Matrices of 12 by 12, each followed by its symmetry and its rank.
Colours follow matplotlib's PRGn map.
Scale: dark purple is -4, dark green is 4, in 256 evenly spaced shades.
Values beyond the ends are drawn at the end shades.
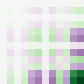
symmetric, rank one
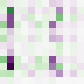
neither, rank two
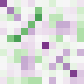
symmetric, full rank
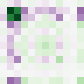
symmetric, rank two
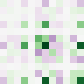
symmetric, rank two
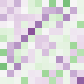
symmetric, full rank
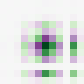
symmetric, rank one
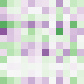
neither, rank two
